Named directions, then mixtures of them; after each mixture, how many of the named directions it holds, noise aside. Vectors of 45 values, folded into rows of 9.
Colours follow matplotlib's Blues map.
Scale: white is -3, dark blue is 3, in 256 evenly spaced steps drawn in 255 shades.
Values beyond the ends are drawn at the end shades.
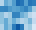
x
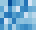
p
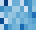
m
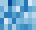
one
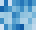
two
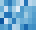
three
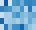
two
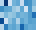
one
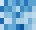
three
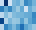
one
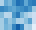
one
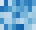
two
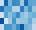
three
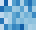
two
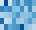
two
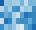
three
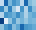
two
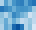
one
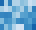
two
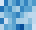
three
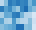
two
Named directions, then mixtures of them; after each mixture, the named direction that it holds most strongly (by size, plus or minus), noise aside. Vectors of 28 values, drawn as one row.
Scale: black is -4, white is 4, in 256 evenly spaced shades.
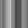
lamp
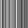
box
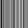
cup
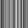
cup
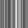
lamp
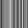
cup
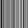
cup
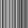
box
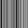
box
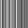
box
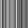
box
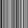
cup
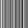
cup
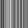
cup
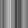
lamp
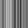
lamp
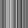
box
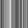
lamp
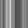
lamp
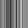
box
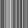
cup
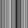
lamp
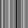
box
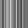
box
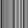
cup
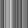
lamp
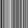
cup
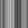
lamp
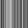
cup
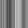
lamp
